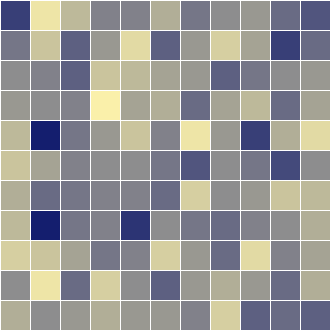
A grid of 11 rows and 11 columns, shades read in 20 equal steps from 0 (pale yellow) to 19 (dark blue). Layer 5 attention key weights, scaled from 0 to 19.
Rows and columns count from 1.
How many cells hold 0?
1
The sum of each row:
102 97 97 83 90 108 90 119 77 87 96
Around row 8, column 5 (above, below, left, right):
10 10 10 9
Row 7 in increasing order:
3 4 5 6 8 9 10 10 11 12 12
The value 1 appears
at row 1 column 2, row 5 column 7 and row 10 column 2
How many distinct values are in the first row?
10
